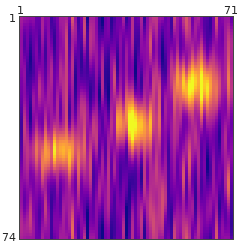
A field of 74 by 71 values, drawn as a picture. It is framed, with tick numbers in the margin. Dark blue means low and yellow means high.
Histogram: skewed, a long tail of high values. Slope: none. Mirror symmetry: none. Bumps: three.
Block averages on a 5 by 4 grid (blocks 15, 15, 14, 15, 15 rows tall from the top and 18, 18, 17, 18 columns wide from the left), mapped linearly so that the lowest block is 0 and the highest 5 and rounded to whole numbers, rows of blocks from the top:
0011 / 1025 / 2241 / 3111 / 1011
